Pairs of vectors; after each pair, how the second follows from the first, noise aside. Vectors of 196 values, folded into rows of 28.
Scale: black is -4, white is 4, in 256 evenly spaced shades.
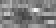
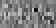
sign-scrambled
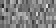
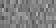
shrunk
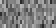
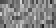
sign-scrambled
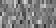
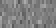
shrunk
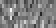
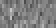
shrunk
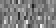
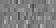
shrunk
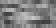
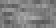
shrunk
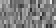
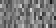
sign-scrambled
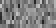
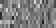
sign-scrambled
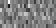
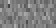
shrunk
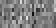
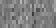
shrunk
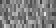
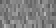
shrunk
